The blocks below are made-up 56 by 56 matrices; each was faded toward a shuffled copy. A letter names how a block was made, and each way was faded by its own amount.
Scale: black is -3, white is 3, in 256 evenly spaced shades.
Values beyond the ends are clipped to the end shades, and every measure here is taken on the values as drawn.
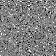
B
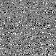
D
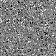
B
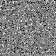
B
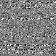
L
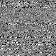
L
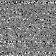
D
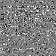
D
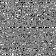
D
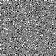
B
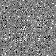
B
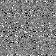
D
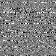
L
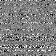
L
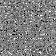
D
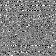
D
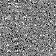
B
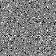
B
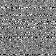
L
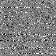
D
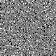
B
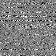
L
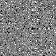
B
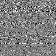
L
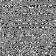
L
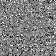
B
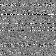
L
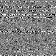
L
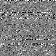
L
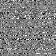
L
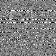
L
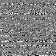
L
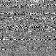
L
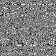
D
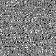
B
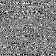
L
